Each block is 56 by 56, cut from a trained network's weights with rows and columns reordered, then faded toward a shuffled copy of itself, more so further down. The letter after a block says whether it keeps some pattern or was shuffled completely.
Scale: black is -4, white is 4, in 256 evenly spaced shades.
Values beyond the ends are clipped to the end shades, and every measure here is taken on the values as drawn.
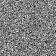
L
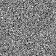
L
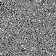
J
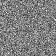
J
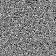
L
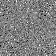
J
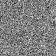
J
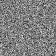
L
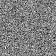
J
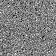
J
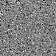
J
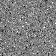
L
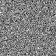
L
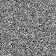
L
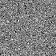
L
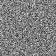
J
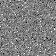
J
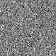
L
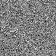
J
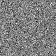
J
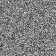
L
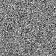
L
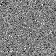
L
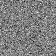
J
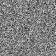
L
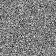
L
